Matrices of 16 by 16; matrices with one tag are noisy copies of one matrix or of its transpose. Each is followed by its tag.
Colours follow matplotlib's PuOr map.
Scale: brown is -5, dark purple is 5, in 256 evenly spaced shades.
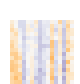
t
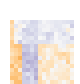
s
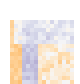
s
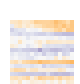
t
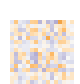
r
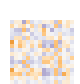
r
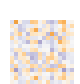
r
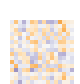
r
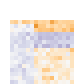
s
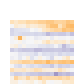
t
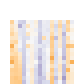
t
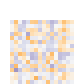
r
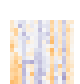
t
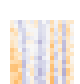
t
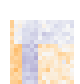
s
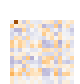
r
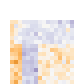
s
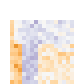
s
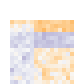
s
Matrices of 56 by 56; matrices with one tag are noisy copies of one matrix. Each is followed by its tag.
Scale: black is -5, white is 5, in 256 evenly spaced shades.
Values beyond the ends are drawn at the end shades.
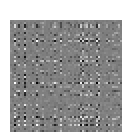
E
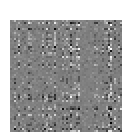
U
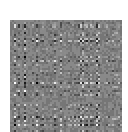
E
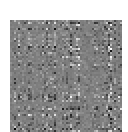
U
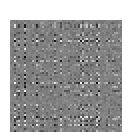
E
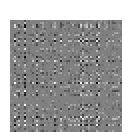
E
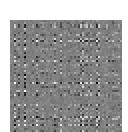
E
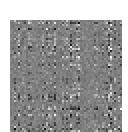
U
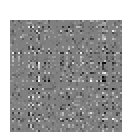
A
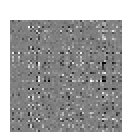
A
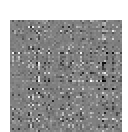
A
